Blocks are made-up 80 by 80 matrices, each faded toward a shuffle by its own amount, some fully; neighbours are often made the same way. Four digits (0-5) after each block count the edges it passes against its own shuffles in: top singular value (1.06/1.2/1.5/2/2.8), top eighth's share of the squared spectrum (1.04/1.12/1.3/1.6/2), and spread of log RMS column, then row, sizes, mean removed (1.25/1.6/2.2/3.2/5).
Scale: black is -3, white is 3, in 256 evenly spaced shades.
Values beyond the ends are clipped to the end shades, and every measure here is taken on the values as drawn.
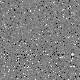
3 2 0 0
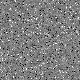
1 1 0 0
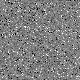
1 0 0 0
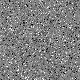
0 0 0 0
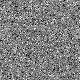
0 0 0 0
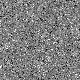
0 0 0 0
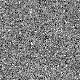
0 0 1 0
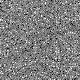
2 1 0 0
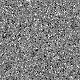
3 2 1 0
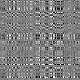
5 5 4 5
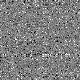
3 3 1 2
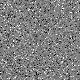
2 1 0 0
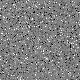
0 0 0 0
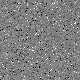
0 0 0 0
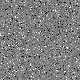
2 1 0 0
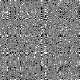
4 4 3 2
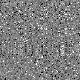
4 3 2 1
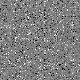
3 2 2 0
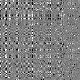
5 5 3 3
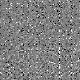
4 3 2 1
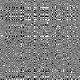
5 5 3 3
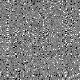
4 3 2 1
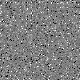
3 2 1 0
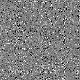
4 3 2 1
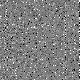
4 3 2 1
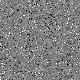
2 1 0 0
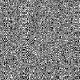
4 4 3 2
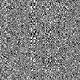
4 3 3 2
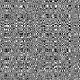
5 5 3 3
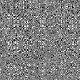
4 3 2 2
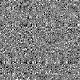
4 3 2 2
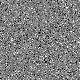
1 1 0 0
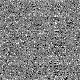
3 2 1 0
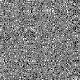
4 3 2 1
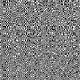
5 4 3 3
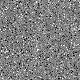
2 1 0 0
